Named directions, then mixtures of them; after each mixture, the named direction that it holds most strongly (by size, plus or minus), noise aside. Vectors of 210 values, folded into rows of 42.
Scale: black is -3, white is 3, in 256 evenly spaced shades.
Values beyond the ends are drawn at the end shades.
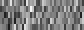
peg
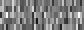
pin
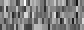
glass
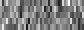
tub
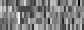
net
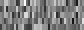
glass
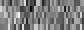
peg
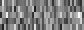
pin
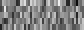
glass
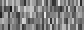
net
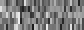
net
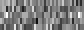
pin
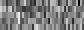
net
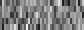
tub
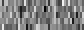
tub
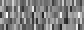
pin
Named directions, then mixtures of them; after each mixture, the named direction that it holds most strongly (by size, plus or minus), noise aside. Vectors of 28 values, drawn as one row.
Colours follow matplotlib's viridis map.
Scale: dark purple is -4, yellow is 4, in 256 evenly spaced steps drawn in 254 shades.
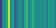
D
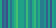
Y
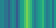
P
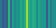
Y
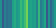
Y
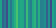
Y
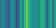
P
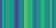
P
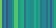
Y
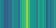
P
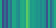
Y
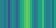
P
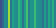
D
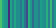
D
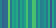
Y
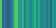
Y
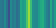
P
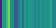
D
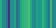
P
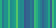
P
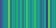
D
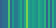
D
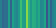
Y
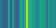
P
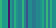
D
